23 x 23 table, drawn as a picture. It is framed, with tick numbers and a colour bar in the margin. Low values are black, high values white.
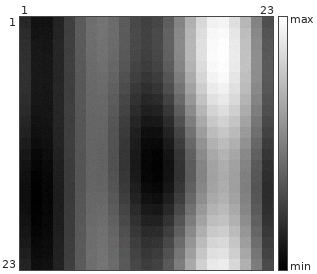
Ninth with the highest average: top right. Average level on the scale: 40%. Lone odd cells: none. Stripes: upright, repeating 2 times.
